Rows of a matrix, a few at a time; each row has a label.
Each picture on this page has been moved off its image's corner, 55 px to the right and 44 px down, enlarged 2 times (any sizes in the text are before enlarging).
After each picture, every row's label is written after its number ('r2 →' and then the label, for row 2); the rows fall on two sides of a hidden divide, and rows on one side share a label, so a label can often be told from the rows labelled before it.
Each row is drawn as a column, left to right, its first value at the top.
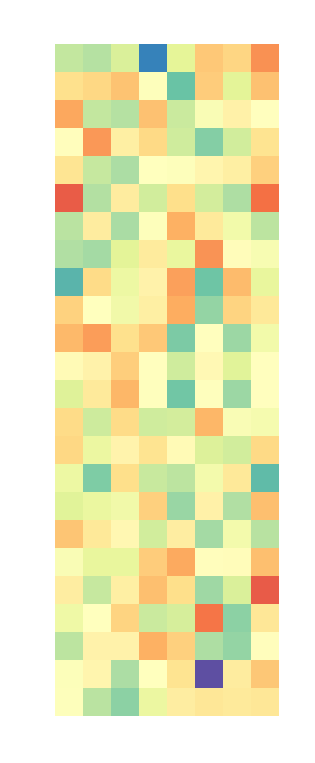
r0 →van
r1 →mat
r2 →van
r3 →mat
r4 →mat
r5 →van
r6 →mat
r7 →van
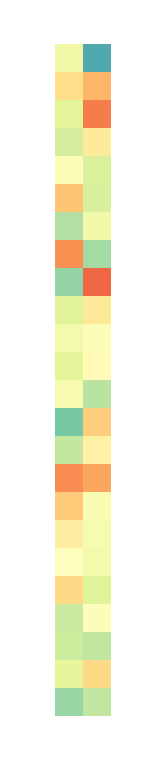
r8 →van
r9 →mat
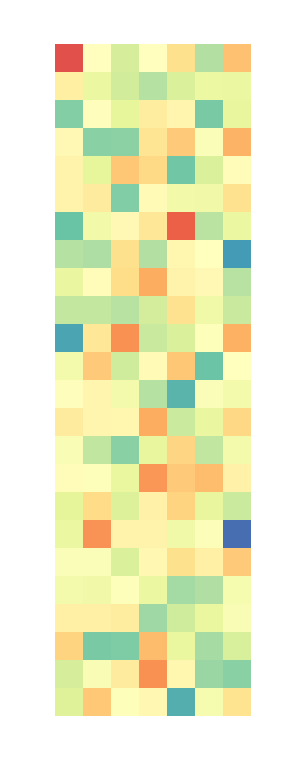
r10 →van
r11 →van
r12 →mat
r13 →mat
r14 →mat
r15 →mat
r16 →van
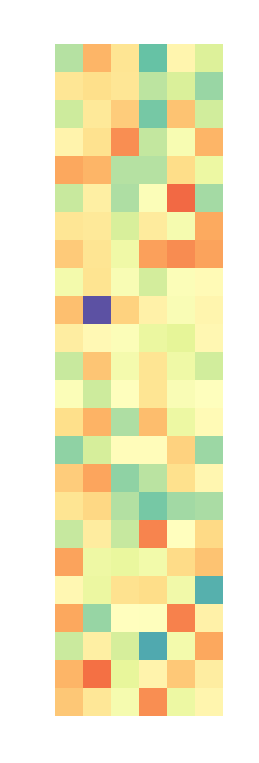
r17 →mat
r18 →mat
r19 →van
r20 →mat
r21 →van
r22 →mat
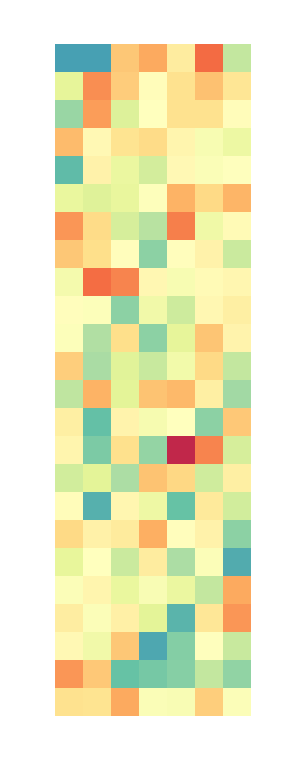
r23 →mat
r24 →mat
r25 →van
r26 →van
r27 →van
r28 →van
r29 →van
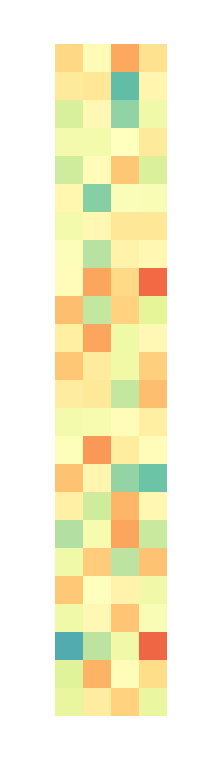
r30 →van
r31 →mat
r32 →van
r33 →mat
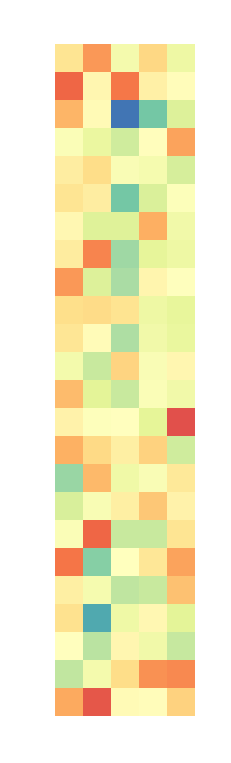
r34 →van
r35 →van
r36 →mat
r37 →mat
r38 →mat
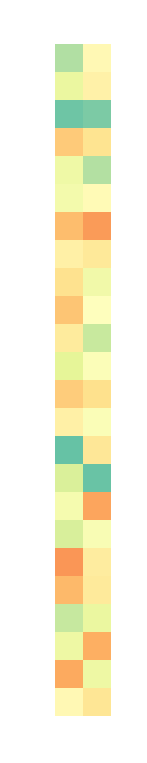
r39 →mat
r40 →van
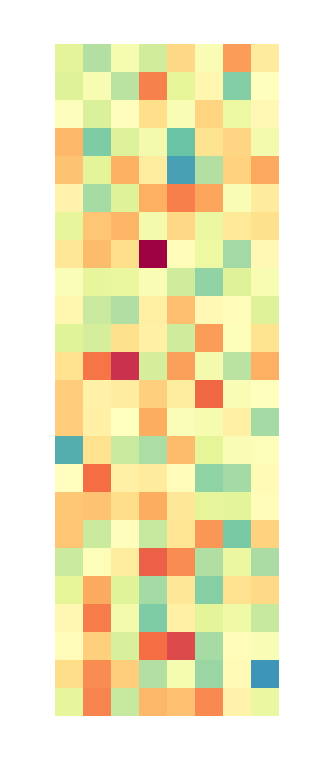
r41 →mat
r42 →mat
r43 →mat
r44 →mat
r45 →van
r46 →van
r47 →van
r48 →van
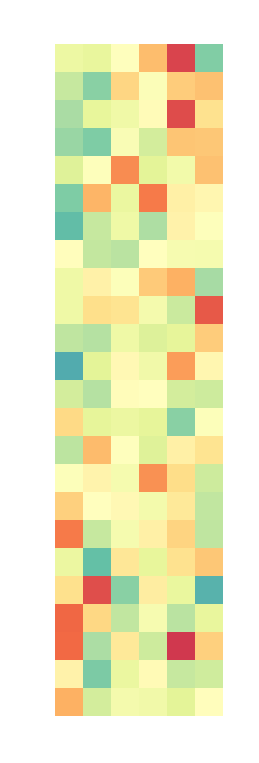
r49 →mat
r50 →van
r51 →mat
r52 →van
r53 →van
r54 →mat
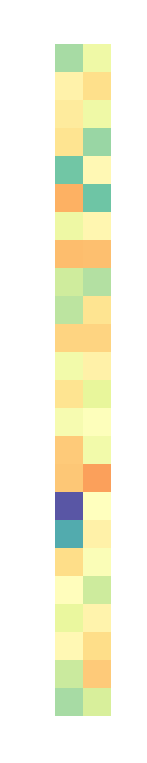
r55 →van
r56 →mat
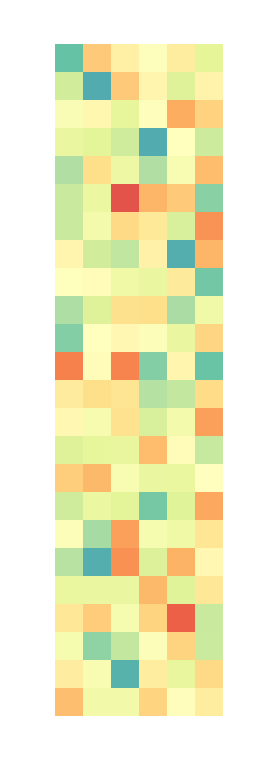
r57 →mat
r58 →van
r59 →van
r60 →van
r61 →van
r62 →mat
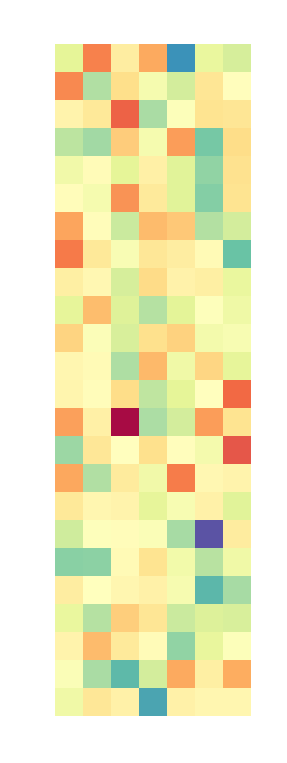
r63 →mat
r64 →van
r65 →van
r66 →van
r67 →mat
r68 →mat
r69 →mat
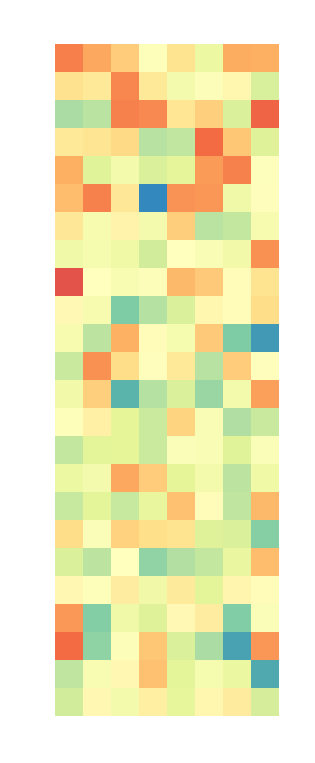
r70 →van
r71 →van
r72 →van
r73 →mat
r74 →van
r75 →van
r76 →van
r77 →van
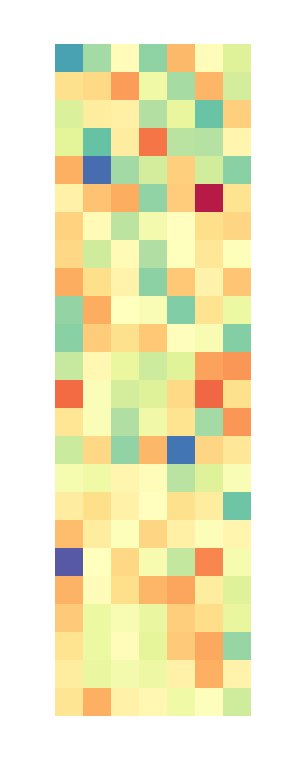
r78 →mat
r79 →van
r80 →van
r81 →mat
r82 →van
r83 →van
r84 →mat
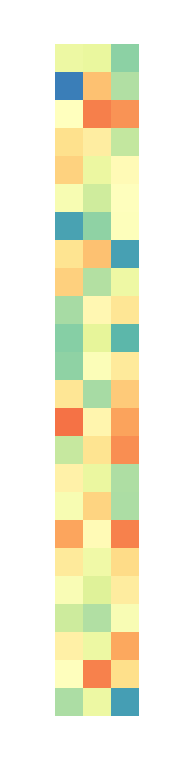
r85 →mat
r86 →mat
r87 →mat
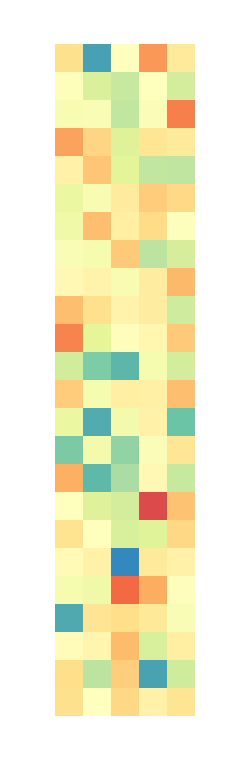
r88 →mat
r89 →mat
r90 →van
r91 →van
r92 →van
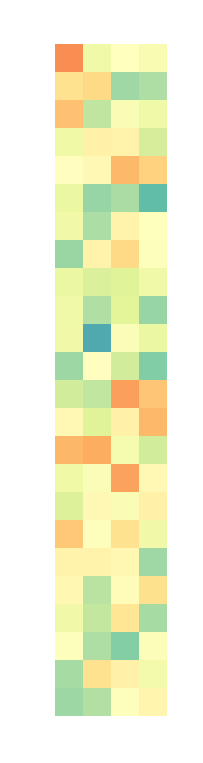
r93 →van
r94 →mat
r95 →mat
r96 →mat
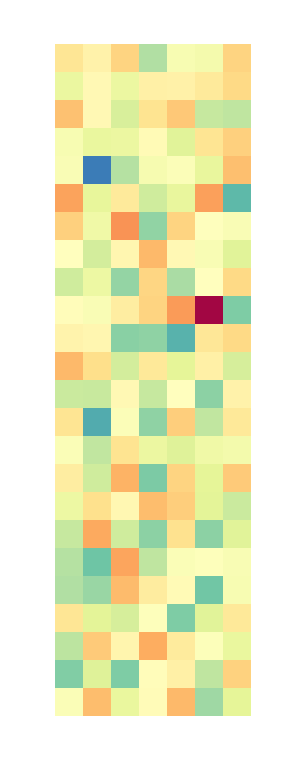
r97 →van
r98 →van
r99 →van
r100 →mat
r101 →mat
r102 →van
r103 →mat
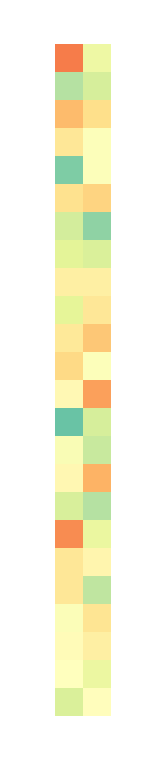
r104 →van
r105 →van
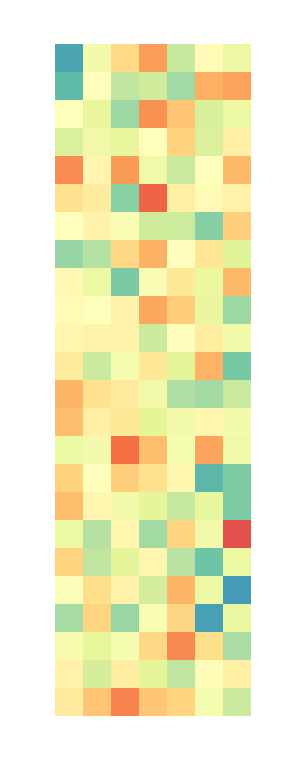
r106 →mat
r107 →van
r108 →mat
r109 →van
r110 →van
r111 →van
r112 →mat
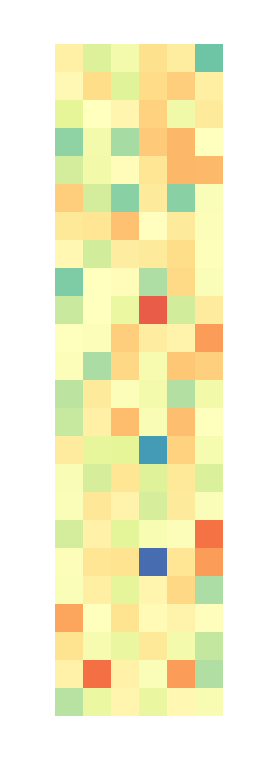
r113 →van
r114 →mat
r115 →mat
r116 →van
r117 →mat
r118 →mat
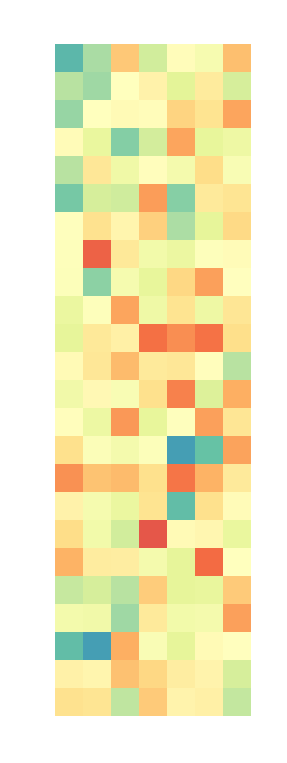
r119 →mat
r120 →mat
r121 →mat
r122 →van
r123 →mat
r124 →mat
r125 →van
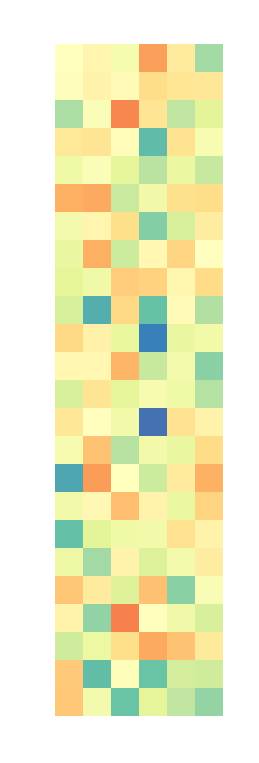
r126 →van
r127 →van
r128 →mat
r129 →van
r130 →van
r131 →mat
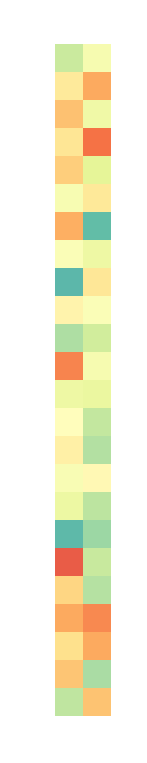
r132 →mat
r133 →van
